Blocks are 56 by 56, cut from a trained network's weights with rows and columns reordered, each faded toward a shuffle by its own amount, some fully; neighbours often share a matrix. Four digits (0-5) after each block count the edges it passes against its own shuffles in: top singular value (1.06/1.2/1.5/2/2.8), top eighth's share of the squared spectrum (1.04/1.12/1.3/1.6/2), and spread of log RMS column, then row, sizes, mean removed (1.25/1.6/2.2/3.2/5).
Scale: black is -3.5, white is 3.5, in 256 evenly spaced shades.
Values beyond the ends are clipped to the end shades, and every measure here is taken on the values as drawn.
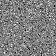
1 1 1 0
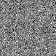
1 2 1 0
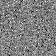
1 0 0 0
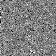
2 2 1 0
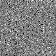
2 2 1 0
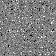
1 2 0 0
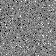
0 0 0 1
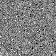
0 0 0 0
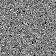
0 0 0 0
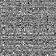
3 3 2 1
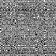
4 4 2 2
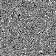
0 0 0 0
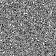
1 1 0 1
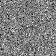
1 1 0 0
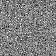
1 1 0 0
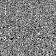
2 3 0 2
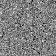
1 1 0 0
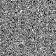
1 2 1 0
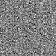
2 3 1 1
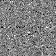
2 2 0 1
